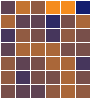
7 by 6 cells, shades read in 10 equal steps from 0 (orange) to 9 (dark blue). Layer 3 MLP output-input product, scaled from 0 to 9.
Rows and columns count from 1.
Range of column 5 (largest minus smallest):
5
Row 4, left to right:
6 3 3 3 5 5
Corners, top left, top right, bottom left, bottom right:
6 9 5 4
